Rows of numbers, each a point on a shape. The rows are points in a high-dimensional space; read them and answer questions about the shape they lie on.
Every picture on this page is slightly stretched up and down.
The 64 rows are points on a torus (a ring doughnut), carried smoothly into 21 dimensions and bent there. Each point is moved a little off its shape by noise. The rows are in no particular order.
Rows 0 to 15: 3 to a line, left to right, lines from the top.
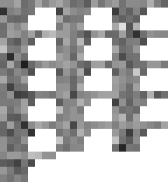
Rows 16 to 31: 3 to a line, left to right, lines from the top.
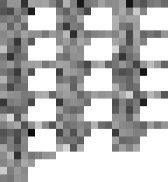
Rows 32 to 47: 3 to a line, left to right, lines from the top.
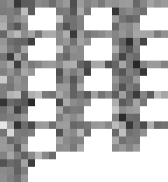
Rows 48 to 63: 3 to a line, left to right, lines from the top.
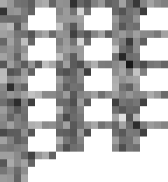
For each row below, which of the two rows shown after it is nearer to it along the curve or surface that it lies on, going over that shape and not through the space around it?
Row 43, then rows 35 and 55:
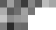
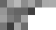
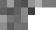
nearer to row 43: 35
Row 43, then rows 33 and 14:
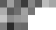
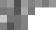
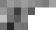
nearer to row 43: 14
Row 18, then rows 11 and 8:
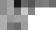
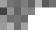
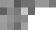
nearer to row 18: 8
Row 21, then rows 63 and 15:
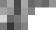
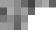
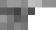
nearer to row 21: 15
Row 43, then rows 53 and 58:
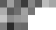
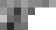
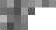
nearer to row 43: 53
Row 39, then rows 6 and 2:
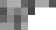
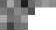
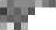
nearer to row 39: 2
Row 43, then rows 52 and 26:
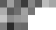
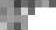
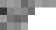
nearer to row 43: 52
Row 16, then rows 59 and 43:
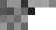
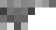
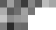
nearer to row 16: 43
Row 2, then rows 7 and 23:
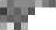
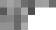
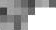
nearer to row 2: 23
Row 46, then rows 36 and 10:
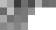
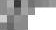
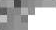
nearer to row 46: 10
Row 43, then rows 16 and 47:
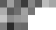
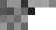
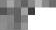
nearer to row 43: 16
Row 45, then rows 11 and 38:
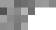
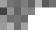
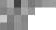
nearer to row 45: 38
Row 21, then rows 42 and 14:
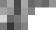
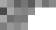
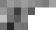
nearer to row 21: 14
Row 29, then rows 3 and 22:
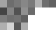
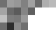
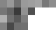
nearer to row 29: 22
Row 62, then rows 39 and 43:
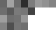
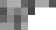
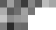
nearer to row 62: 43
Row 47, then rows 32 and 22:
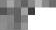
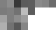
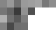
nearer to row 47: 22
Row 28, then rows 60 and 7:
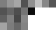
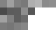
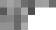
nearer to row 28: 7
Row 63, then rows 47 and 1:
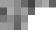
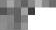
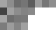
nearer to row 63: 47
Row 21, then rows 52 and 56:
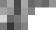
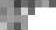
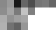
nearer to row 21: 56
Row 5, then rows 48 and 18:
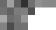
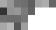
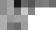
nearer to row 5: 18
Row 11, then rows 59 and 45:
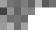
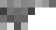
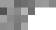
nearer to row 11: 59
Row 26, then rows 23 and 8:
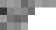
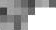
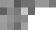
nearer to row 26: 8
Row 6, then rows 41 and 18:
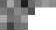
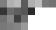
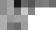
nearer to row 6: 18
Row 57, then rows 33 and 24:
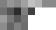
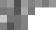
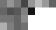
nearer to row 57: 33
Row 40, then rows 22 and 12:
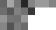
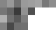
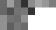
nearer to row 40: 12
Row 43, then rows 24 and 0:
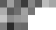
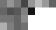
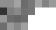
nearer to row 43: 24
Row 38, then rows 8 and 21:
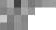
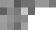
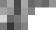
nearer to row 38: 21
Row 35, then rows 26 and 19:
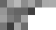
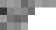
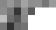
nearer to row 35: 19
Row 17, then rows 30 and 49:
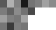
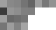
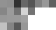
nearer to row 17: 49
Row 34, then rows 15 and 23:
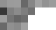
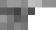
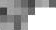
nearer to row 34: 15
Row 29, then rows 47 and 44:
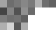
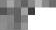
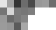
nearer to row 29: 44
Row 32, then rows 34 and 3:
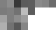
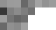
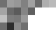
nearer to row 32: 34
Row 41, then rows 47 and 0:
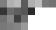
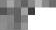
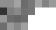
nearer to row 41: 0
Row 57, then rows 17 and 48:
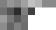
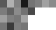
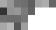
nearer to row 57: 17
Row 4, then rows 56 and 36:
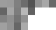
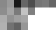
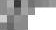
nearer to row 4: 56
